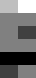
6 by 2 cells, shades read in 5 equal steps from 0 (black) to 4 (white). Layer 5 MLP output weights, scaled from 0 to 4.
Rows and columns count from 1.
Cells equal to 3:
1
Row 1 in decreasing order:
4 3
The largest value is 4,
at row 1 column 2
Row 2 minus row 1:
-1 -2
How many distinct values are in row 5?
1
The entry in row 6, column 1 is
1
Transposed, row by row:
3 2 2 2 0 1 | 4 2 1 2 0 2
